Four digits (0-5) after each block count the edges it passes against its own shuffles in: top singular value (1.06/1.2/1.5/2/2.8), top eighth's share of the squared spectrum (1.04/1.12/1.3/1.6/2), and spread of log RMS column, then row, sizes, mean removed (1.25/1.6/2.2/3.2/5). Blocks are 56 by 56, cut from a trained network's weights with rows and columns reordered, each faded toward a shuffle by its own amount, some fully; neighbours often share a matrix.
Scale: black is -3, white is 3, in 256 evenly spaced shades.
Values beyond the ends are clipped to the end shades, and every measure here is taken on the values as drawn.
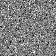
0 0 0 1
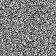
0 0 0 0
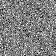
0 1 0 0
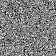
0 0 0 0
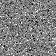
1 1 0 0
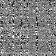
2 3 3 0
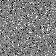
0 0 0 0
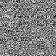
4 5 1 3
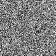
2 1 0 0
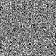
3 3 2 1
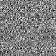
3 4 0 3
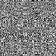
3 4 0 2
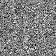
2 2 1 1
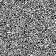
0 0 0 0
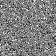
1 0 0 0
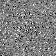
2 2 0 1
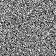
0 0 0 0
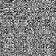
3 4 1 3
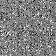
1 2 0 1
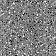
1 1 0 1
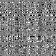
3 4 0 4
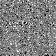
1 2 0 1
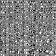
3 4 1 3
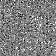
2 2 0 1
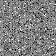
1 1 0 0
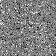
1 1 0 0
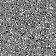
1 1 0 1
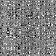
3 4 1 3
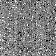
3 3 0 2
